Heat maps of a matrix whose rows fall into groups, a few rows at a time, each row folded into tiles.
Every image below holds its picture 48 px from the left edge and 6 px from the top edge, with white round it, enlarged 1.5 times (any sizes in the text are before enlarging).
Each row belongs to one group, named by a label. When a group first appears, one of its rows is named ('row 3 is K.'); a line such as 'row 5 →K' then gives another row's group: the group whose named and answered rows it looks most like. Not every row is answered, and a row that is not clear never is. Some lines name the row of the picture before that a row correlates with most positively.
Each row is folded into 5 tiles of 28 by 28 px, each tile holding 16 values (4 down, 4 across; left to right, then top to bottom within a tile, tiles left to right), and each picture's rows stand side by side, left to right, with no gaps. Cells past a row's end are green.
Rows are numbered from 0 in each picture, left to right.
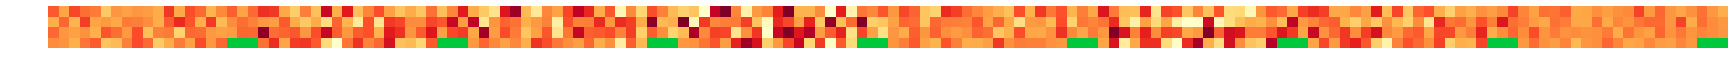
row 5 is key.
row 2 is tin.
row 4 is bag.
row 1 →key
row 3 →tin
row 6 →key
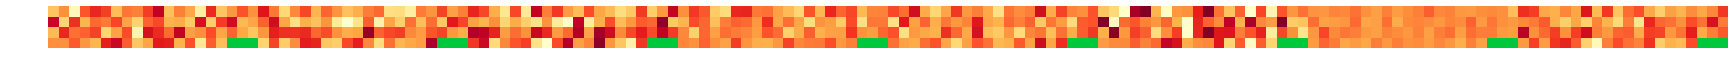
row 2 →key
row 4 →bag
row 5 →tin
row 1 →key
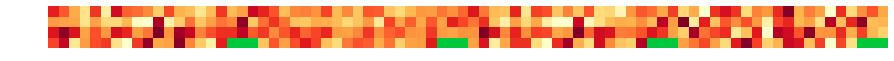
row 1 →key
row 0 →key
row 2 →key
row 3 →tin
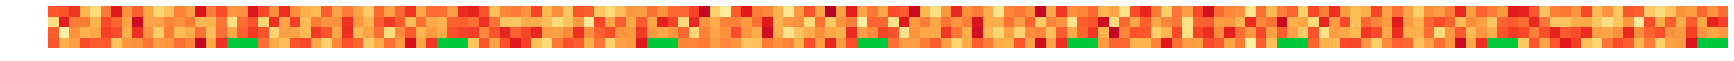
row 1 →bag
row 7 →key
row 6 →bag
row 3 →bag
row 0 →bag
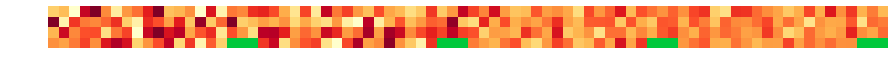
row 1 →key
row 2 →bag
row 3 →bag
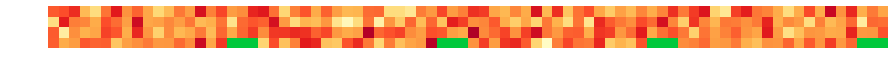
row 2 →key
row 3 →bag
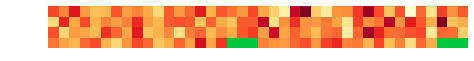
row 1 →tin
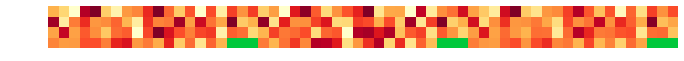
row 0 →tin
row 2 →tin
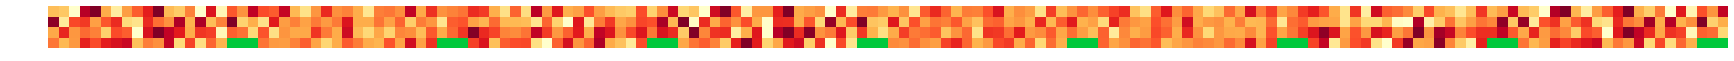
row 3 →tin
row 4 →tin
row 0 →tin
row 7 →tin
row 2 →key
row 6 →key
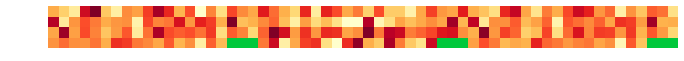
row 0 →tin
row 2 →tin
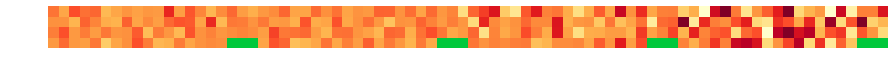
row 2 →bag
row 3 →tin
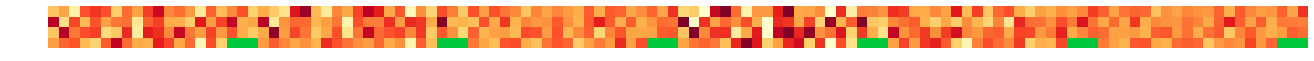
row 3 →tin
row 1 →tin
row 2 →bag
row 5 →bag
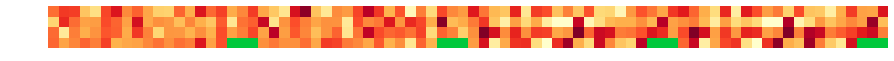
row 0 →bag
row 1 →tin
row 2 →key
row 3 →key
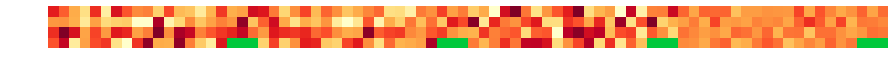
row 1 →key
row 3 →bag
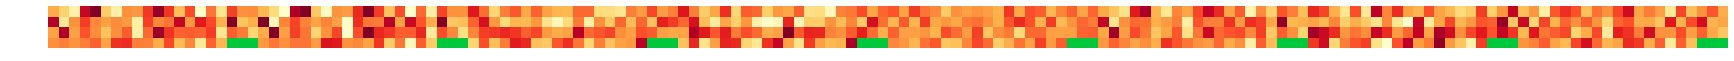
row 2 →key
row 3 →key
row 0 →tin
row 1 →tin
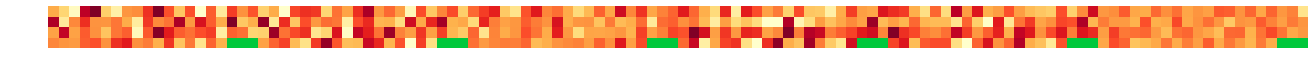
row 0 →tin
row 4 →key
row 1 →tin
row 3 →key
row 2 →bag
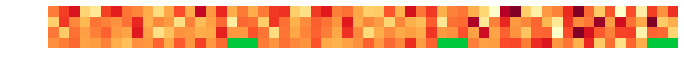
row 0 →bag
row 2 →tin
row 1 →bag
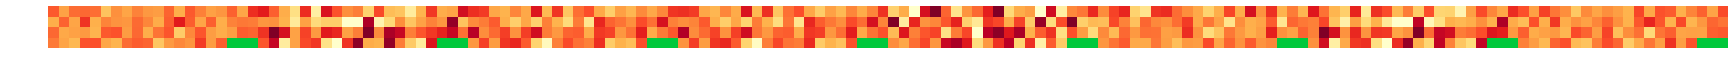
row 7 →bag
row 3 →key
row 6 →key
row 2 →key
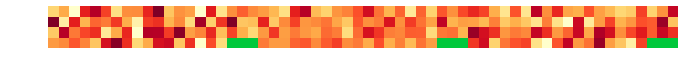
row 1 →tin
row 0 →tin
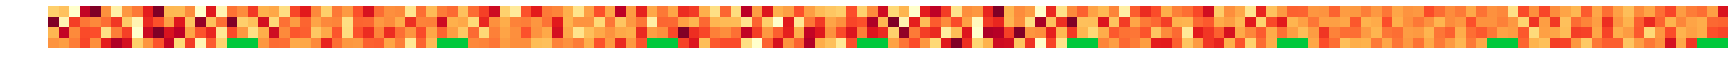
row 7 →bag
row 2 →bag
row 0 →tin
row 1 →tin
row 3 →key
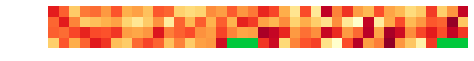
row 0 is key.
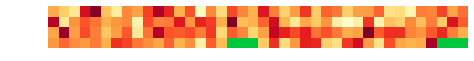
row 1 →key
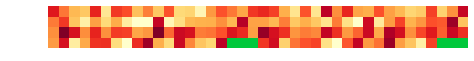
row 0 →key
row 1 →key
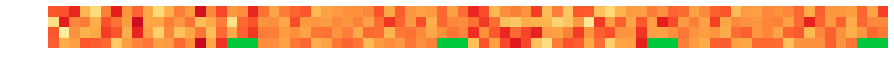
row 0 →bag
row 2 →key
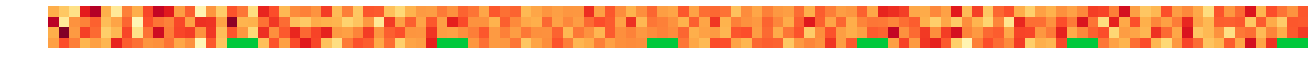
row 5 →bag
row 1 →key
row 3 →bag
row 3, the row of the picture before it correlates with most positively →3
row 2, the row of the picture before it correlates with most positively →1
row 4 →key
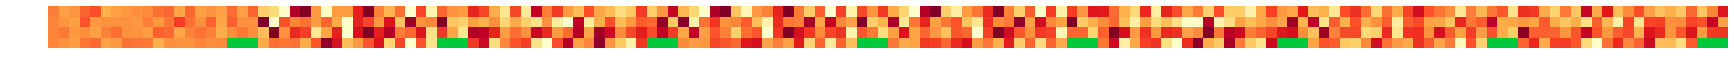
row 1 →tin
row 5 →key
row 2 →key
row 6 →tin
